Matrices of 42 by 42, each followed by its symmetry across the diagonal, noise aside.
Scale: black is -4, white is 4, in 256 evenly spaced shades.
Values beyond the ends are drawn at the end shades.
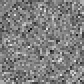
symmetric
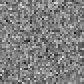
neither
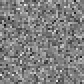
antisymmetric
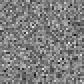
symmetric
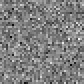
neither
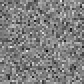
neither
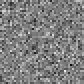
antisymmetric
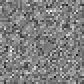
symmetric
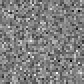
neither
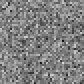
symmetric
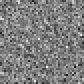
symmetric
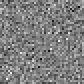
antisymmetric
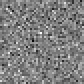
antisymmetric
